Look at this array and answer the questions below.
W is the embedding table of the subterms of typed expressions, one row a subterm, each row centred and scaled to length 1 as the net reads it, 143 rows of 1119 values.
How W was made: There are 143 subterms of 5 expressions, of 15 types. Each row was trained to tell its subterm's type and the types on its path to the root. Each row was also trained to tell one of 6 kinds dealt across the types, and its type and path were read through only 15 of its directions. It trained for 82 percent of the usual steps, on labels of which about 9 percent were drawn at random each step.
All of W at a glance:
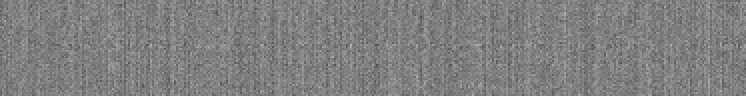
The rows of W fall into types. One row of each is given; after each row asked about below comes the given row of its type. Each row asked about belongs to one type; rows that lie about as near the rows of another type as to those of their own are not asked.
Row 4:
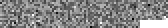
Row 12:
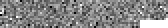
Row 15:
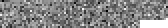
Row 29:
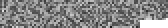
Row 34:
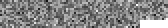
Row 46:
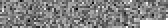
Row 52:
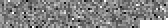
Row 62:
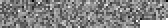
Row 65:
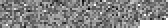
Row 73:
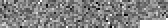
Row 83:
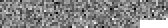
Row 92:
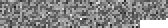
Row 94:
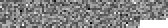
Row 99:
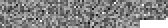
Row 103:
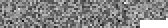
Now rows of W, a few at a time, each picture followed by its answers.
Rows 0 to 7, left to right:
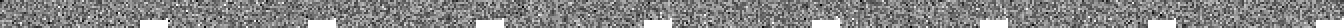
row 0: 46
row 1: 62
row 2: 99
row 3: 34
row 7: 29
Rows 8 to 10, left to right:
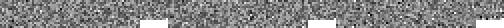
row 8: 62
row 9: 92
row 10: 46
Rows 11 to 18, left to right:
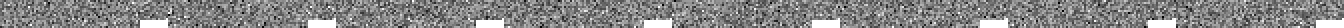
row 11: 62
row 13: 103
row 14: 46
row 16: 46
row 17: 73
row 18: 29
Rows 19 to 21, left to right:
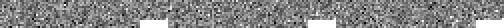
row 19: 46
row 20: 52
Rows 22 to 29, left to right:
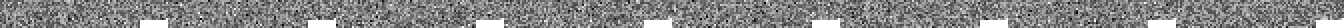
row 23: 29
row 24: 62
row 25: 4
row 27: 34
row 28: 73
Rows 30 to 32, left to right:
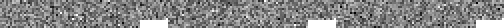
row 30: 4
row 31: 12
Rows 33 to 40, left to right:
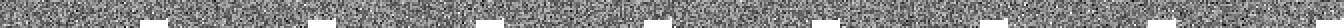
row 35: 15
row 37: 29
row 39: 73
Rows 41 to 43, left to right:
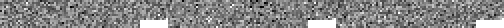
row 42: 73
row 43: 62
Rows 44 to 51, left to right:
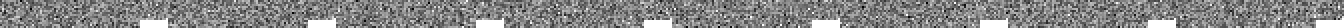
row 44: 83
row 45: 62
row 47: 94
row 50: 92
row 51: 99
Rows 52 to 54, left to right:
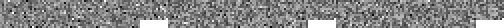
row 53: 65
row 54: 29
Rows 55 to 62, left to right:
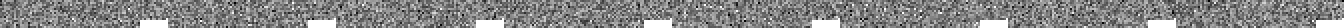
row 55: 52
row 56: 73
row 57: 15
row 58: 92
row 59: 34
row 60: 103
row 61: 29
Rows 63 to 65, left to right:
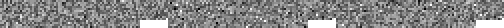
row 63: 92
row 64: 62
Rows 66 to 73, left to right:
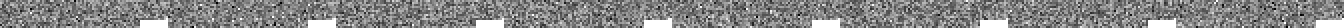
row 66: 99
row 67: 34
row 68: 99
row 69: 4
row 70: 34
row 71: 34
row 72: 99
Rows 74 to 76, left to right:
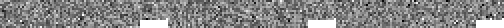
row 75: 12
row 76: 62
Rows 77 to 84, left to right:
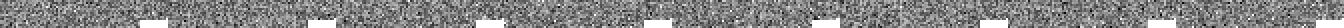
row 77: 29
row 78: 65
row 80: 92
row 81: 46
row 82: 92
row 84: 52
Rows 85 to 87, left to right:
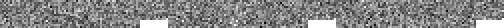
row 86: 46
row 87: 34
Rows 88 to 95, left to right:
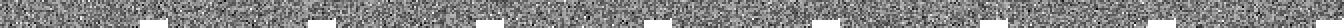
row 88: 34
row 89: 99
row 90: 94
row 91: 29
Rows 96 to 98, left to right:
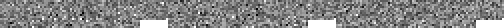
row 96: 4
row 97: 4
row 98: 103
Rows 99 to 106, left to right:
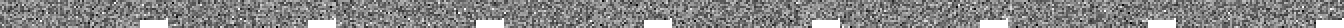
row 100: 12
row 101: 52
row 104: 103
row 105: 52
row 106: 94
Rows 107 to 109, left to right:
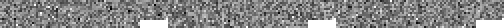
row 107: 12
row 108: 62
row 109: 103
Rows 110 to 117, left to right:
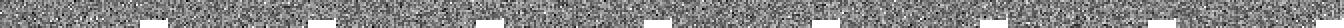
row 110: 46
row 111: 94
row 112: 99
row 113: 15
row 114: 94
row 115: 83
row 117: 52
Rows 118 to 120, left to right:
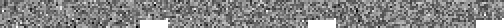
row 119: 99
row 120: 92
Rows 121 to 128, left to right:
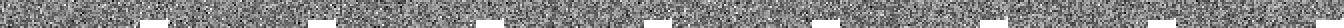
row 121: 15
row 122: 15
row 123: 12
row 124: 99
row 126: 12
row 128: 12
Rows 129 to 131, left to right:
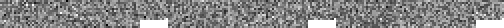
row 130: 92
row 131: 12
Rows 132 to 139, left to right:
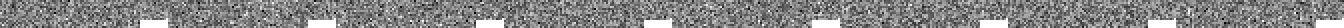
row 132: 94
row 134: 46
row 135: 94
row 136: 34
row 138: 94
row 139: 12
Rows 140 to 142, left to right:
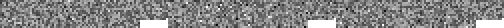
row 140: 29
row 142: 92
